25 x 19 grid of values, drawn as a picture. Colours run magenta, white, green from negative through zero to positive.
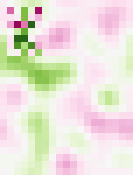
Mirror symmetry: none. Roughest part: top left. Odd patch: rougher, in the top left. Grain: blotchy.
